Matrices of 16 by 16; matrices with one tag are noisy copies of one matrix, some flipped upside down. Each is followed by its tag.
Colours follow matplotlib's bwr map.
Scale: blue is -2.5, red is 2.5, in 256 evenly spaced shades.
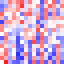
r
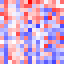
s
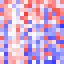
s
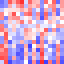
r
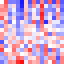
r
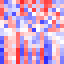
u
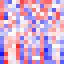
u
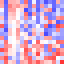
s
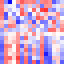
u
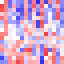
r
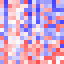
s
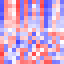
u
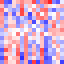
u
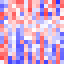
r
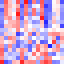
u
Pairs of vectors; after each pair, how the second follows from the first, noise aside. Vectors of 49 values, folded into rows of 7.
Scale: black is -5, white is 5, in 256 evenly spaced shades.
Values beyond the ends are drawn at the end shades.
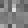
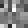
scaled up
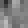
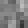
reversed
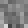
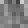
reversed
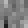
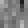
reversed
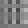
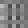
reversed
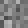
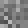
sign-scrambled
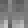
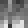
scaled up
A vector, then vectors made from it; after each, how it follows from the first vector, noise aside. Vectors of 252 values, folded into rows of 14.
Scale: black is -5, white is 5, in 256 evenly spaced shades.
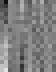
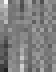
negated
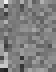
sign-scrambled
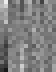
negated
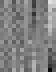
reversed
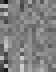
sign-scrambled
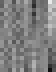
reversed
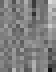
reversed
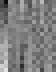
copied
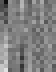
copied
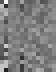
sign-scrambled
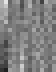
negated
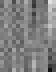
reversed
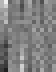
negated
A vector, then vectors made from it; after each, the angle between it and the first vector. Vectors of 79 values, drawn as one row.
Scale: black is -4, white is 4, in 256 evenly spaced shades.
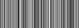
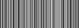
partly aligned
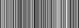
partly aligned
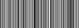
nearly parallel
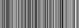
orthogonal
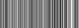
partly opposed
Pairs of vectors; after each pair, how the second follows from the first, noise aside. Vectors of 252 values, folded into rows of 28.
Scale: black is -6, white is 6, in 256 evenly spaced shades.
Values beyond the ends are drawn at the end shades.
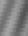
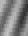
scaled up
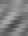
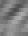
reversed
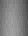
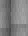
wrapped around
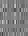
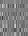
wrapped around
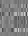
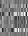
scaled up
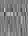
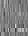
wrapped around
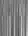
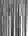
scaled up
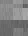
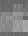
wrapped around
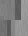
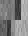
scaled up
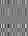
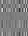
reversed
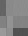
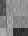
scaled up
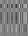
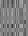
wrapped around
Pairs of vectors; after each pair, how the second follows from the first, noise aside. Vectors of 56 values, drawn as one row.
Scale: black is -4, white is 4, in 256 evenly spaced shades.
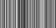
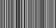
sign-scrambled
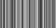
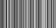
shuffled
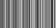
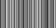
shuffled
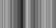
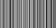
shuffled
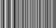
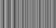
shrunk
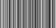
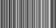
sign-scrambled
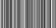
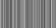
shrunk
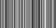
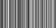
shuffled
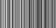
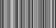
shuffled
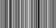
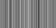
shrunk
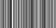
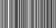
shuffled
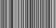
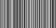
negated
